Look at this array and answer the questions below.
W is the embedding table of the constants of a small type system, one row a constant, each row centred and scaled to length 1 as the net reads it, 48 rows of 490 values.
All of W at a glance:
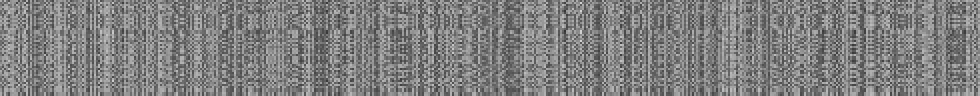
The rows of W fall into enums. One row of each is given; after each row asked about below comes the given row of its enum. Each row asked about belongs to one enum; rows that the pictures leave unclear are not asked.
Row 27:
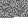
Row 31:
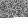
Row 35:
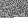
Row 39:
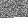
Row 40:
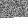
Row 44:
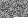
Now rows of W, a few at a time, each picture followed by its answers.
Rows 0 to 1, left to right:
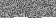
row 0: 35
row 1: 40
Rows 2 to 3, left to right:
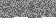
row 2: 27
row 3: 31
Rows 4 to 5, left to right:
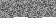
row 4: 44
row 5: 40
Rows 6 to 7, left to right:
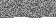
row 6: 39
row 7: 27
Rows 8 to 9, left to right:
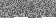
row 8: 35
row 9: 31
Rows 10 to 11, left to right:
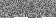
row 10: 35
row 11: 31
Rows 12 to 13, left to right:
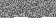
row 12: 35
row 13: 27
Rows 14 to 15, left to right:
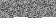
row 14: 44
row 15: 40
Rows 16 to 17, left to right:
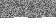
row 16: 40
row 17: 31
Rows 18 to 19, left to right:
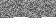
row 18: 39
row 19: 44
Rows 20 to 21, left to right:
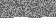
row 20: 40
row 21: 27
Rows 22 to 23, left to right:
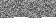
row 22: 39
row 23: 44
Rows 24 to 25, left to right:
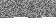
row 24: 39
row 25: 31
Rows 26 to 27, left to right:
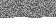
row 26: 39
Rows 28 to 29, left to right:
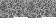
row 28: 31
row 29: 31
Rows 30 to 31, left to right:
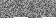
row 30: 39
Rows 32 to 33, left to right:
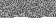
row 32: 35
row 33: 27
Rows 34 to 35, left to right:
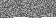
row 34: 39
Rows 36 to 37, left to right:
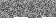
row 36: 44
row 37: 31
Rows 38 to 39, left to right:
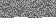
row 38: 27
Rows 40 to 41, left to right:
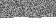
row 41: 35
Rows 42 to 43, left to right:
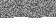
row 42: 39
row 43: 27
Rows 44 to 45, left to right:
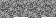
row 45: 44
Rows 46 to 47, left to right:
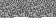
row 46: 35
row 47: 35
